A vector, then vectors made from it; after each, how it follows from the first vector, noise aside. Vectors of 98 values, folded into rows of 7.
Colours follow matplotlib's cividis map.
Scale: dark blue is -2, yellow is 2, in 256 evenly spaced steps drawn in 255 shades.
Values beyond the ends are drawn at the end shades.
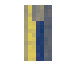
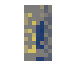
partly zeroed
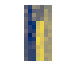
negated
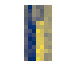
negated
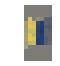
partly zeroed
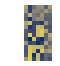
sign-scrambled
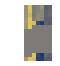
partly zeroed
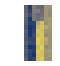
negated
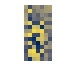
sign-scrambled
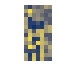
sign-scrambled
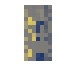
partly zeroed
